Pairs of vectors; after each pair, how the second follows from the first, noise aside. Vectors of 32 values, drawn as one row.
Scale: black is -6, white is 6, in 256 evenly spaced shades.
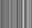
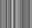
wrapped around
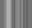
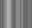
copied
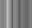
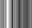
scaled up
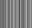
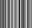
scaled up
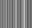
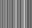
copied
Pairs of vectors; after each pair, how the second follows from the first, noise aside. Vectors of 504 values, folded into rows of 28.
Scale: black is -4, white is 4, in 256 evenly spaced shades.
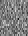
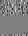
partly zeroed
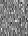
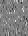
partly zeroed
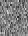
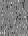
partly zeroed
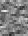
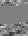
partly zeroed
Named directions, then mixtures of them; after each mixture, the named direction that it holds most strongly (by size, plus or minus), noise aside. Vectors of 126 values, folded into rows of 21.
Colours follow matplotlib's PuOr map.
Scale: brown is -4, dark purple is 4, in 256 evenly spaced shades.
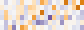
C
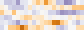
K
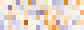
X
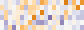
C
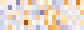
X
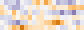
K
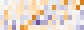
C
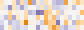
X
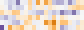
K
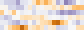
K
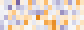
X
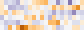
K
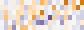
C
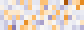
C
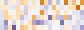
C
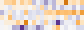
K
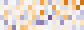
C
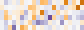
C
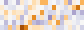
C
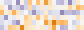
K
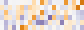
C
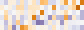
C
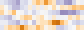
K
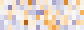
X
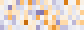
X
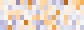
X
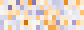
X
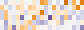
C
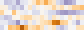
K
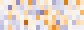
X
